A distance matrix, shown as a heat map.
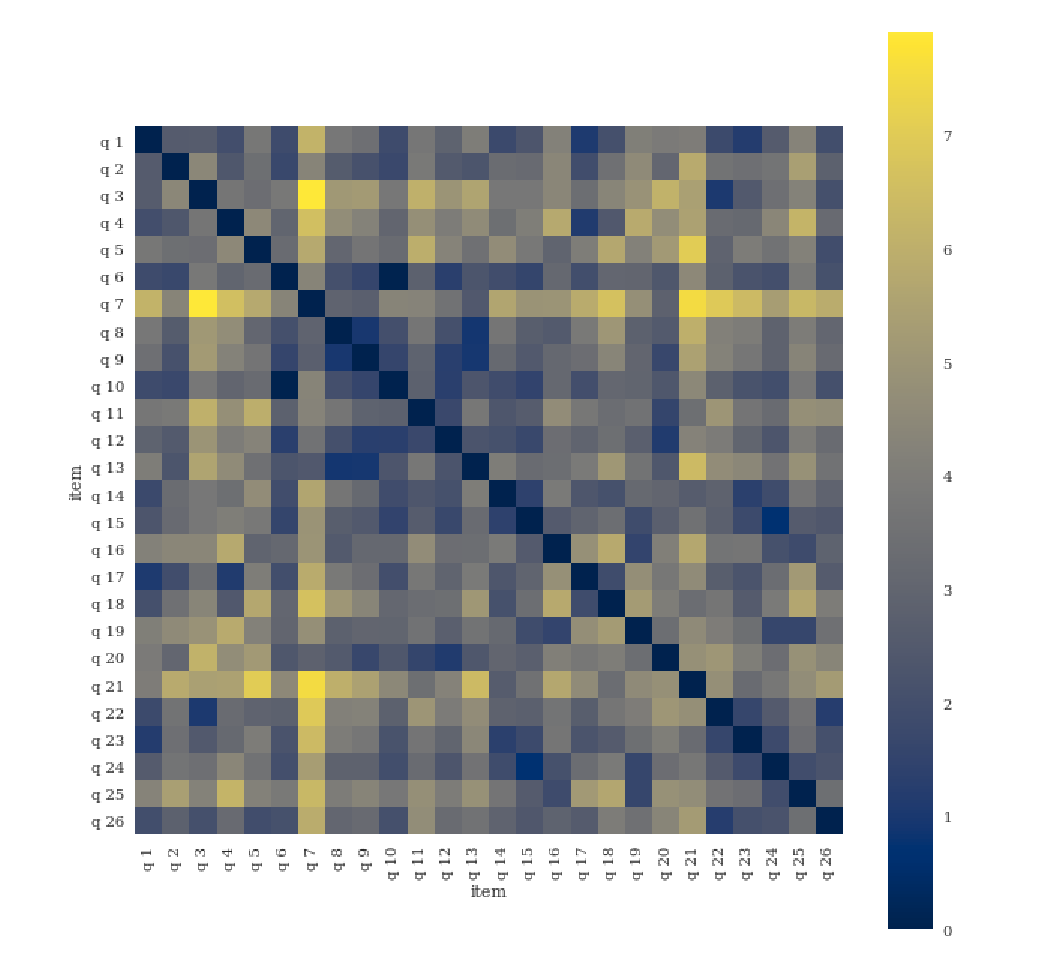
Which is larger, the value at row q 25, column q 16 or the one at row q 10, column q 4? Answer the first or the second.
the second
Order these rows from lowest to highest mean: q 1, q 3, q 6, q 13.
q 6, q 1, q 13, q 3
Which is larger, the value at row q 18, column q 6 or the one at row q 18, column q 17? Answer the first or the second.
the first
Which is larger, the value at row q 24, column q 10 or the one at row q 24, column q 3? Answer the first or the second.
the second
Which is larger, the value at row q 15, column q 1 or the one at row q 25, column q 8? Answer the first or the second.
the second
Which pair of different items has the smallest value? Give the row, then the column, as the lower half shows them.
q 10, q 6
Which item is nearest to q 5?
q 26
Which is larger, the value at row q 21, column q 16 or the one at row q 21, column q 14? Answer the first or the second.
the first
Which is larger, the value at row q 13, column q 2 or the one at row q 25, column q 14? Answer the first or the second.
the second
